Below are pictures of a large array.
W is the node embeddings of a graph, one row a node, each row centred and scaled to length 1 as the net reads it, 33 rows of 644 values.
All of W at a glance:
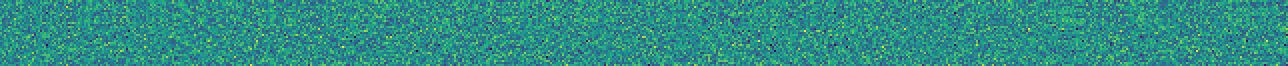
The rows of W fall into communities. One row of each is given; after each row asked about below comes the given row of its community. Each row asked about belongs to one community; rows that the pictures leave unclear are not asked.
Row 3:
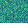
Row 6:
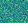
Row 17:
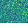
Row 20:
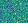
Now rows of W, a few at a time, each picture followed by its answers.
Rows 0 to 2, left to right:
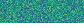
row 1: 3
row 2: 17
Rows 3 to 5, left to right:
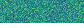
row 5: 20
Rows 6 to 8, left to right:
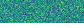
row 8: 3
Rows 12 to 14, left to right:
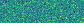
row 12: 20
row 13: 20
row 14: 6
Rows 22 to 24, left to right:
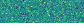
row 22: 6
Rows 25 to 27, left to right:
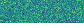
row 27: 17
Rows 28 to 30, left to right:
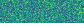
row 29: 20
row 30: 17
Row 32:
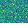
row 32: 3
